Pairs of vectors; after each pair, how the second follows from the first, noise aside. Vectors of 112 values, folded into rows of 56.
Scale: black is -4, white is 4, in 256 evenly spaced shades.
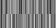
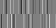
partly zeroed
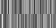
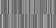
shrunk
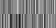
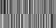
wrapped around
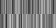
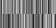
wrapped around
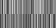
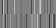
partly zeroed
